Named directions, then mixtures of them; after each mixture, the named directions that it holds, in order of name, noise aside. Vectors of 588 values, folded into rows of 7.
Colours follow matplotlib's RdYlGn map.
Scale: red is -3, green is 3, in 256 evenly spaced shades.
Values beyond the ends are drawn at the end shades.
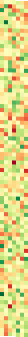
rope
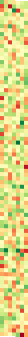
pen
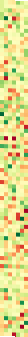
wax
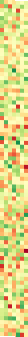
pen, rope, wax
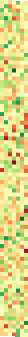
rope, wax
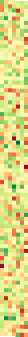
pen, wax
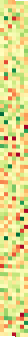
wax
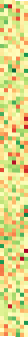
pen, rope, wax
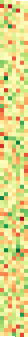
pen, rope, wax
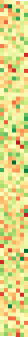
pen, rope, wax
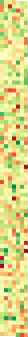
pen, wax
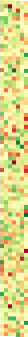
pen, rope, wax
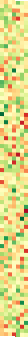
rope, wax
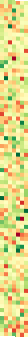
pen, wax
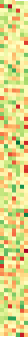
pen, rope, wax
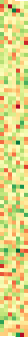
pen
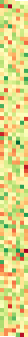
pen, rope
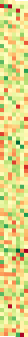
pen, rope
